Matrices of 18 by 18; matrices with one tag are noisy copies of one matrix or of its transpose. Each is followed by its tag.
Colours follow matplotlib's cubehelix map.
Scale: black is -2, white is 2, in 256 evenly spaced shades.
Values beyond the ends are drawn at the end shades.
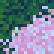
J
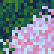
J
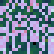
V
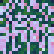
V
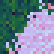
J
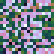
V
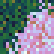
J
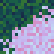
J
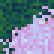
J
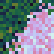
J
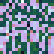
V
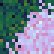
J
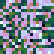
V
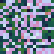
V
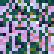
V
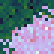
J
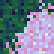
J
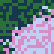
J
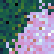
J
